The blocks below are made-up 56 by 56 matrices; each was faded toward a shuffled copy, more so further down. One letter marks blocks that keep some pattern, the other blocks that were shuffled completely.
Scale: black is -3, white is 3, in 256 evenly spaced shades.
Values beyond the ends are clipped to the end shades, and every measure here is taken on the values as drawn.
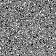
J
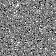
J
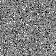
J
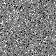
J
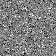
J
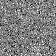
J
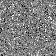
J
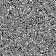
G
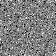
G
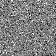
J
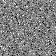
J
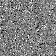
G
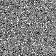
G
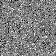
G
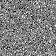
J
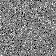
J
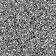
G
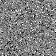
J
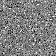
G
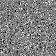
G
